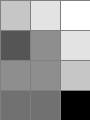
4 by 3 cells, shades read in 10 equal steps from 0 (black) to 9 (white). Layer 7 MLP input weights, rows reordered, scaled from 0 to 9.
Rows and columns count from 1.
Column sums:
19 22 24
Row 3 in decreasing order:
7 5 5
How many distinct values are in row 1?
3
